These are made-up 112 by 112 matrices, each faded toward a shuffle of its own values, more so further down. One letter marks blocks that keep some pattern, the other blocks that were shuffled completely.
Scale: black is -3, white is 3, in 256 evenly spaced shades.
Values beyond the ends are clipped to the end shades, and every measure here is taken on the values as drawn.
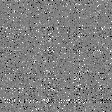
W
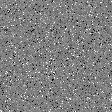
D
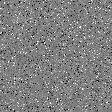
D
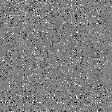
W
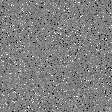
D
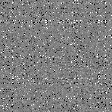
W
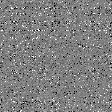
W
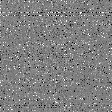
W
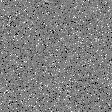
D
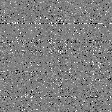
W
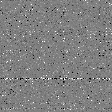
W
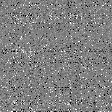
W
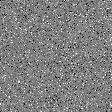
D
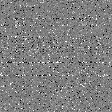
W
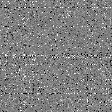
W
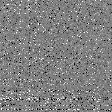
W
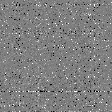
W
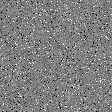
D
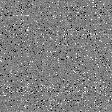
W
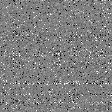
W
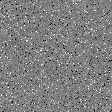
D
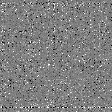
W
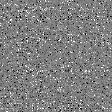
W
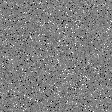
D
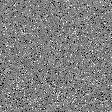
D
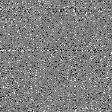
W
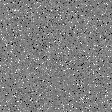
D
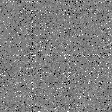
W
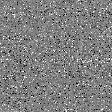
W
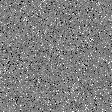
D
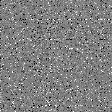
W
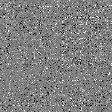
W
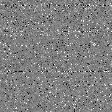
W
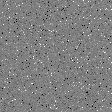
D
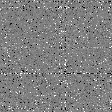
W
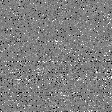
W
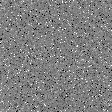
D
